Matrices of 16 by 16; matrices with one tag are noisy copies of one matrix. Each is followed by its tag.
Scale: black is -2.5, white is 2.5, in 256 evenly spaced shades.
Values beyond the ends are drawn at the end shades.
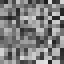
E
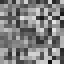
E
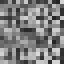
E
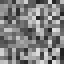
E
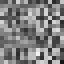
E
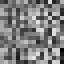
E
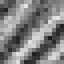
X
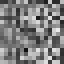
E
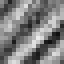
X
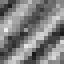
X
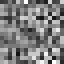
E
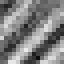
X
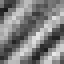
X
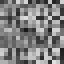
E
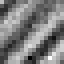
X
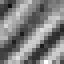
X
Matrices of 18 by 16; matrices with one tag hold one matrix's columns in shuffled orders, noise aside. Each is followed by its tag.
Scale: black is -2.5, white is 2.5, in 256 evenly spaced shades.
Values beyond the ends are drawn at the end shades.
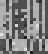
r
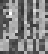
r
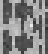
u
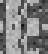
u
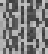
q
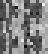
u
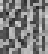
q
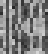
u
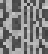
q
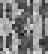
u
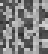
q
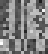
r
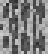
u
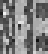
u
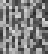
q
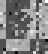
r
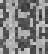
q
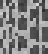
q
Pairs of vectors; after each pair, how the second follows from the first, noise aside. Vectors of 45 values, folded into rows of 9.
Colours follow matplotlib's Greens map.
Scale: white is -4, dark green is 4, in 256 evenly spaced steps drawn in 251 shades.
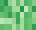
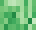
wrapped around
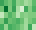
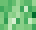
wrapped around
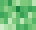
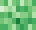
wrapped around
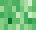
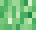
sign-scrambled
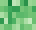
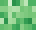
negated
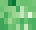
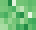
sign-scrambled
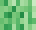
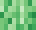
wrapped around
